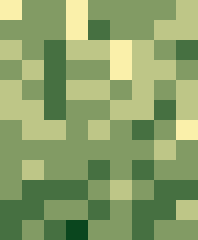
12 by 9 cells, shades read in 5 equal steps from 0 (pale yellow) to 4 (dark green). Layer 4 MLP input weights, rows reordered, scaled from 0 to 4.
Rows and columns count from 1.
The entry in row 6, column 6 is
1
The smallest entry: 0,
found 6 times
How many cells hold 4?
1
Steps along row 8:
same same same same same same down up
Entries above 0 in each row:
7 8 8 8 9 9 8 9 9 9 9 9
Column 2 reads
2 2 2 1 2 1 1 2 1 3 3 2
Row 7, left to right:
2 1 1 2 1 2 3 2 0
